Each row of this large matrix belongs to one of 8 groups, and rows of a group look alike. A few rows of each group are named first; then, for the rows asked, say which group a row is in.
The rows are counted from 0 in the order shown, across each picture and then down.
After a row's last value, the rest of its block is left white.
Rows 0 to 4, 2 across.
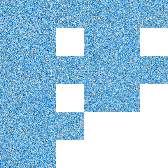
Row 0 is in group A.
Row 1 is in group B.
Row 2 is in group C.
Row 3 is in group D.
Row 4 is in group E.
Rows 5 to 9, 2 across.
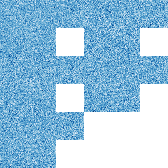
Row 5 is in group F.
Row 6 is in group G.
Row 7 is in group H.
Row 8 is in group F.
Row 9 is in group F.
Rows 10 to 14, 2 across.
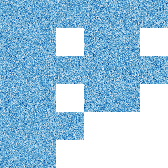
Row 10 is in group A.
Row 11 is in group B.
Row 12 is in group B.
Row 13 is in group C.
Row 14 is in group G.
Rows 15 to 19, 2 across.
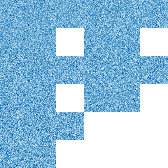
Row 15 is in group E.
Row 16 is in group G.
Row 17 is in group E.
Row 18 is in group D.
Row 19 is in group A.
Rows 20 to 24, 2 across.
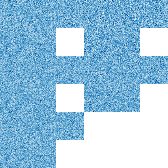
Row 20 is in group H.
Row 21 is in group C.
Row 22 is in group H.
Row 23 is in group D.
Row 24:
H
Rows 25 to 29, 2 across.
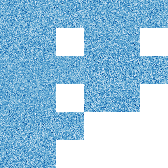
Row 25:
G
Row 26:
D
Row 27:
E
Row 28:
C
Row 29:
G
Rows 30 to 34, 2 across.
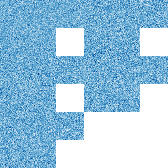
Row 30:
E
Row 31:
F
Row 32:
A
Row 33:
H
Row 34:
B
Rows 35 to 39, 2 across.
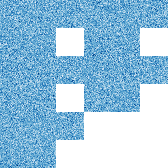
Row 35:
D
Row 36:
F
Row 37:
A
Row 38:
C
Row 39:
F
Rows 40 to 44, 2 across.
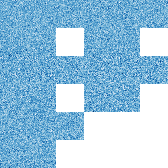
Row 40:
F
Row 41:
E
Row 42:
C
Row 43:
D
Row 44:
E
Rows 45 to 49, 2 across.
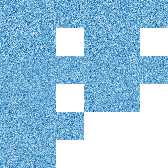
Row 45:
B
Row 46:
D
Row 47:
E
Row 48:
B
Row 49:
H
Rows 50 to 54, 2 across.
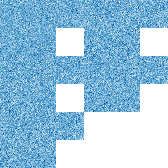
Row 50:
C
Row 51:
G
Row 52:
B
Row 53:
B
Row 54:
G
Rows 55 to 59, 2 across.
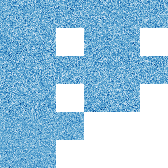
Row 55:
F
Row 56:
D
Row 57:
B
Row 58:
F
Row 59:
D
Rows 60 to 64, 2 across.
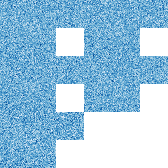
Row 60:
H
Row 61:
B
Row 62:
D
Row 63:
E
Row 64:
F
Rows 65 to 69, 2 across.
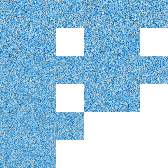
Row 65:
G
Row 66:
C
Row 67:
H
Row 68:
G
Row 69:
H
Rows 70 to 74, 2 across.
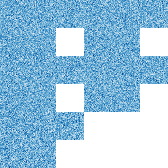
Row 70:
D
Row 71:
B
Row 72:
D
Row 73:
A
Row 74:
B
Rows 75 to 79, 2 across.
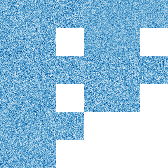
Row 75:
F
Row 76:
E
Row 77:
C
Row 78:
B
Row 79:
G
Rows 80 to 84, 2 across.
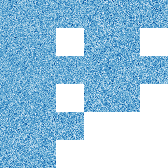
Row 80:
H
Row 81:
C
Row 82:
G
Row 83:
G
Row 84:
G
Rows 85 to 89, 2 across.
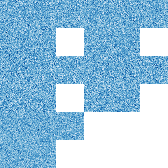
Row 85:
E
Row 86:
C
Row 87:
G
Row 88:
C
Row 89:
A
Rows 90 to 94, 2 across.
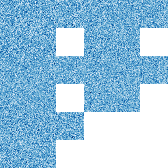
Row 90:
G
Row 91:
E
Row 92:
G
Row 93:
H
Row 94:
A
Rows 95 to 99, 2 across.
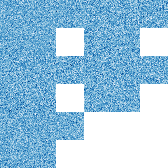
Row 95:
D
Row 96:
B
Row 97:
F
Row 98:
A
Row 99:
E
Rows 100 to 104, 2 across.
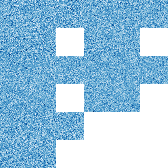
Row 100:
F
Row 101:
E
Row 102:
G
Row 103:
B
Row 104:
G
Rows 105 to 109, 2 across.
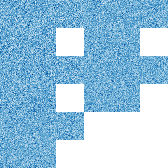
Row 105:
G
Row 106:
H
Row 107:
C
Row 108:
E
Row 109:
H
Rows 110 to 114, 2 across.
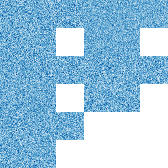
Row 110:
A
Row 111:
E
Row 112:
C
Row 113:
G
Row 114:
A
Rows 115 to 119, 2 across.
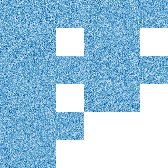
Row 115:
C
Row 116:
B
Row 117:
E
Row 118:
B
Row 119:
B
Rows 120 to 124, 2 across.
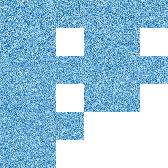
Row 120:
B
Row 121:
A
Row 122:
F
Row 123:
G
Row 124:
B
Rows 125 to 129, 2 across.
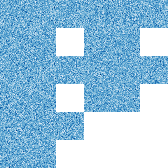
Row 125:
G
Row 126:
C
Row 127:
G
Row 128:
D
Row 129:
D
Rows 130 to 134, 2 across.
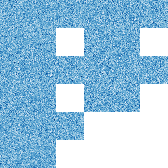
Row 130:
H
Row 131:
C
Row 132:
C
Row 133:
G
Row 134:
C
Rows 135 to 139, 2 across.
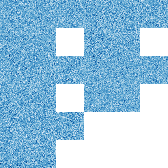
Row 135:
D
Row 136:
A
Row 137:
G
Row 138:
H
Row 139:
F
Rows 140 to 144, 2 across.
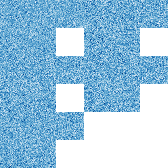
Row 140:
G
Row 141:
A
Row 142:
B
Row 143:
B
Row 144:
F
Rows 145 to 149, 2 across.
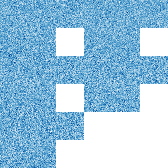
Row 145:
F
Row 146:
G
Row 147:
H
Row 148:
H
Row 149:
C
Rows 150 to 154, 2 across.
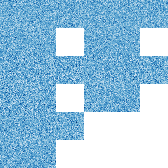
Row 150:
H
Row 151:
D
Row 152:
B
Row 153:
C
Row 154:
C
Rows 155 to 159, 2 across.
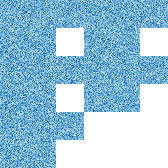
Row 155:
G
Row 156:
A
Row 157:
D
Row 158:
B
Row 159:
A
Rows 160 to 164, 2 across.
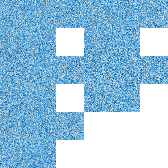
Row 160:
F
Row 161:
E
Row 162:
D
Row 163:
A
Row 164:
C
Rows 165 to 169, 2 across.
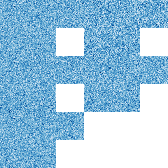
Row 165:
H
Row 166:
G
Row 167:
F
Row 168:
G
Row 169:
H
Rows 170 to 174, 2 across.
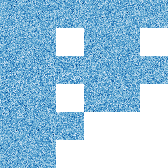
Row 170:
H
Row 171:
G
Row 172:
B
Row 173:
E
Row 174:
A
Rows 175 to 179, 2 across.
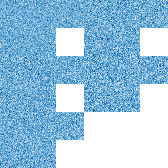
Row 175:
D
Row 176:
E
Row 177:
A
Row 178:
B
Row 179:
E
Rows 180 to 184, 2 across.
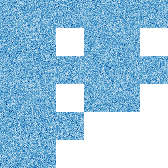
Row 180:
F
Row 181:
H
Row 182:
H
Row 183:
G
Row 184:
C
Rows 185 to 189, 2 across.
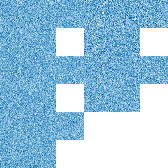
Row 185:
A
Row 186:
C
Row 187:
G
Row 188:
A
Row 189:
E
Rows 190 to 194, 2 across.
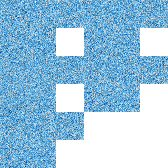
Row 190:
G
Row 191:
A
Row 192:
F
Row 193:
B
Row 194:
B
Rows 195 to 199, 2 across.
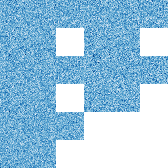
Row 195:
B
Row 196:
B
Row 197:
B
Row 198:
H
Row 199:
E
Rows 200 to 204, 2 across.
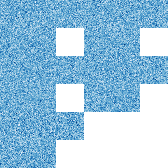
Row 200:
G
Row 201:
H
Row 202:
H
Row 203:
C
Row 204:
C
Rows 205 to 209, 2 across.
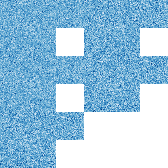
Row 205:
H
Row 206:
C
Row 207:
H
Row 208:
F
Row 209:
F
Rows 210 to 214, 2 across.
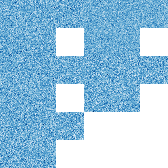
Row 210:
F
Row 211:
E
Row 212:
A
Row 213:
B
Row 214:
G
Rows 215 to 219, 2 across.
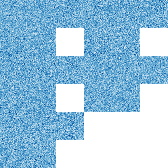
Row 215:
F
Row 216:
F
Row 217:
C
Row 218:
G
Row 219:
H
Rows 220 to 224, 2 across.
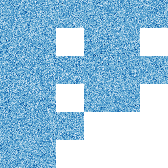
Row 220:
G
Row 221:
F
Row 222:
B
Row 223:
C
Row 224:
A
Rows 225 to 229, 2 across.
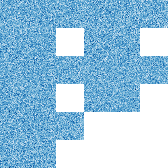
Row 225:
C
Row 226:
G
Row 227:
E
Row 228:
D
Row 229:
E
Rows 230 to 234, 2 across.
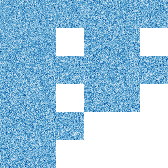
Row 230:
C
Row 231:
D
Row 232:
B
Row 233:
B
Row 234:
B
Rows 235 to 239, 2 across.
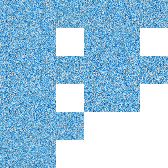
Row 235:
B
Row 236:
C
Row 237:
B
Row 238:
B
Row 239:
D
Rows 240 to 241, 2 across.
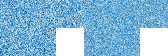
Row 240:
G
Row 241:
A
